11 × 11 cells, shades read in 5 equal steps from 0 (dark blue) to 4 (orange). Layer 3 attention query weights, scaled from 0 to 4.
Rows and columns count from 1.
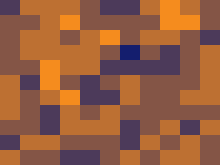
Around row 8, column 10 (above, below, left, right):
3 1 2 2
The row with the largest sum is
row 2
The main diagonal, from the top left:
1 2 3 3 3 2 3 2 3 3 2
